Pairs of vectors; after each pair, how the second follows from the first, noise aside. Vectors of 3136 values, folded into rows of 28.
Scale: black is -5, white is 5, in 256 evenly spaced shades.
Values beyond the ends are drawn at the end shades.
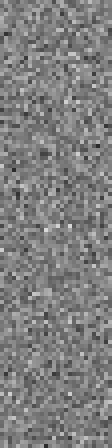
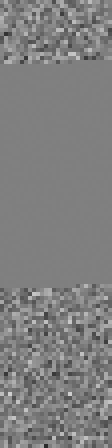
partly zeroed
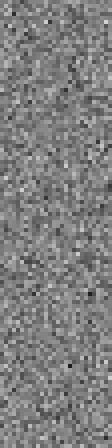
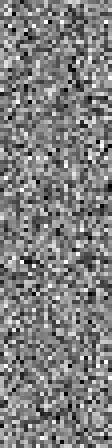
scaled up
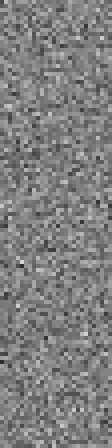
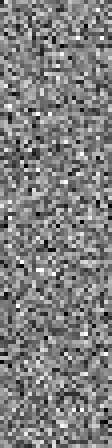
scaled up
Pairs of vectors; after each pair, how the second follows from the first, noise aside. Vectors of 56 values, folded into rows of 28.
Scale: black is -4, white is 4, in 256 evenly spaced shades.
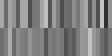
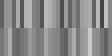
sign-scrambled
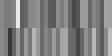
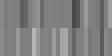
partly zeroed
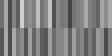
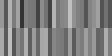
negated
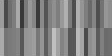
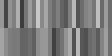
sign-scrambled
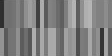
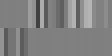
partly zeroed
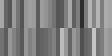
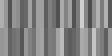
sign-scrambled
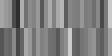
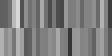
negated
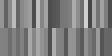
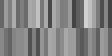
sign-scrambled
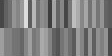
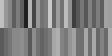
negated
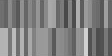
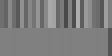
partly zeroed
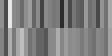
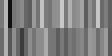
negated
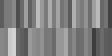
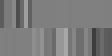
partly zeroed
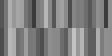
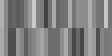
negated
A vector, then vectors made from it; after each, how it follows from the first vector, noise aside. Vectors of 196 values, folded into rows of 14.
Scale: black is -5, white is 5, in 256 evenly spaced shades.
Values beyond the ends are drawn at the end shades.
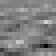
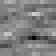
wrapped around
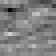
reversed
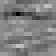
wrapped around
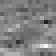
negated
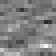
negated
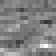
negated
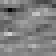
reversed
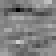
wrapped around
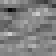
reversed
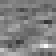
negated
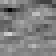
reversed
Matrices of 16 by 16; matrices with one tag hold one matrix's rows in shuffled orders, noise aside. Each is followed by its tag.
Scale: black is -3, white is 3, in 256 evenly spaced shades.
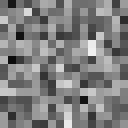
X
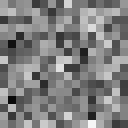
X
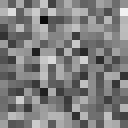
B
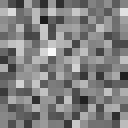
B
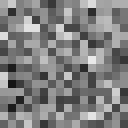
X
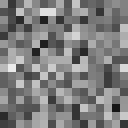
B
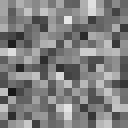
X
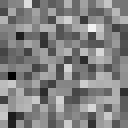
X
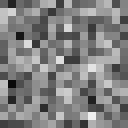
X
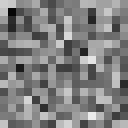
X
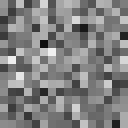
B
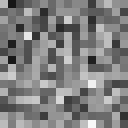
X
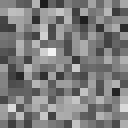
B
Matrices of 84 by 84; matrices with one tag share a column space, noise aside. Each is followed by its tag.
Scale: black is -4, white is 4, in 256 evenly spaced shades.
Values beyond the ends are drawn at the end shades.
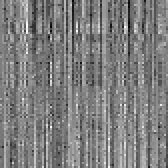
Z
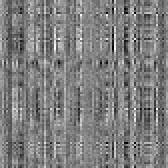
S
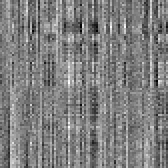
Z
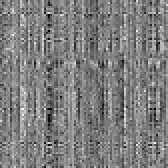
S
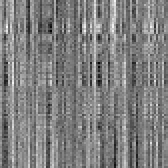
Z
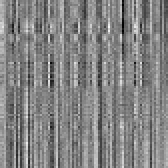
Z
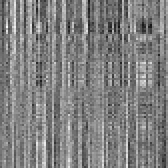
Z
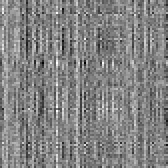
S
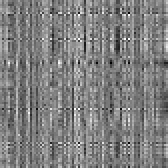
S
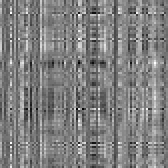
S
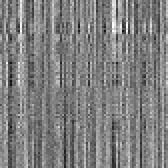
Z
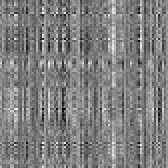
S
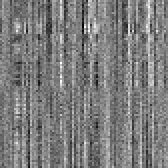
Z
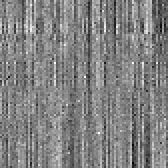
Z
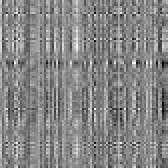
S
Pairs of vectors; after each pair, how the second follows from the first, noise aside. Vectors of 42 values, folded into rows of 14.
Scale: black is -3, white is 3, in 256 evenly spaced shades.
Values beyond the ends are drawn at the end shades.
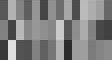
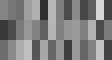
reversed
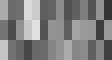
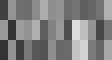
reversed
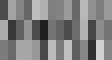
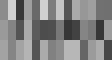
reversed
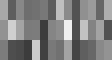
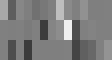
partly zeroed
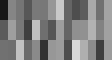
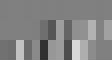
partly zeroed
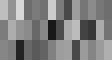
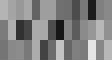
reversed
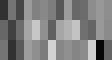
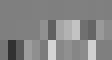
partly zeroed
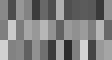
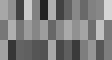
reversed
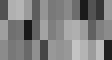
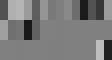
partly zeroed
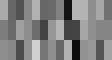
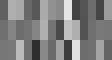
negated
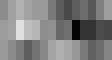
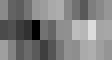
reversed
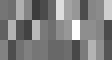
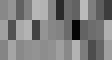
negated
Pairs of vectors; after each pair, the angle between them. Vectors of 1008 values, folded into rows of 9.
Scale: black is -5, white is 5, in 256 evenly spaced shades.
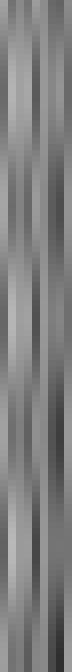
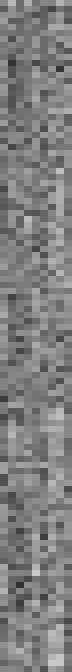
partly opposed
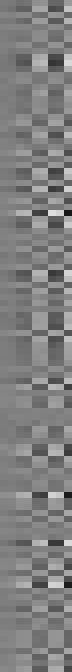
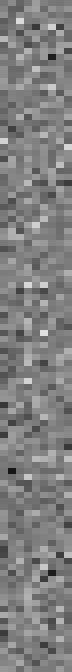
orthogonal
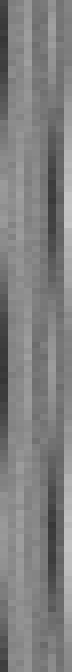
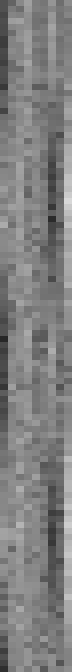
nearly parallel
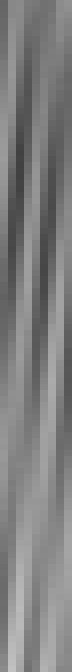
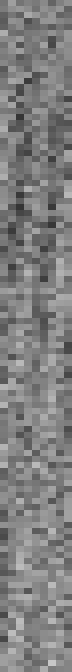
partly aligned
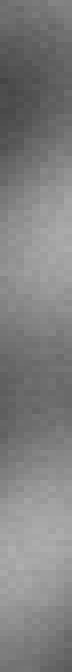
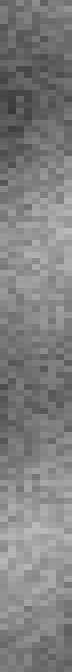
nearly parallel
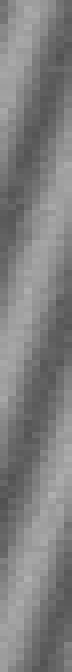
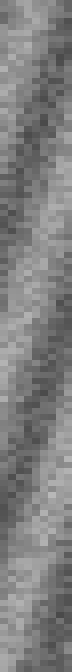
nearly parallel
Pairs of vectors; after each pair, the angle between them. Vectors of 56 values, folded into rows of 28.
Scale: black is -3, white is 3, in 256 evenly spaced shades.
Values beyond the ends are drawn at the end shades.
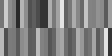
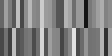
partly opposed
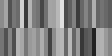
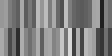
orthogonal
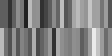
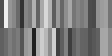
partly opposed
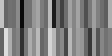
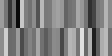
orthogonal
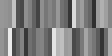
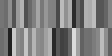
nearly opposite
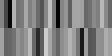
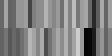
orthogonal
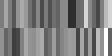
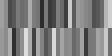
partly aligned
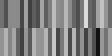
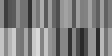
partly aligned
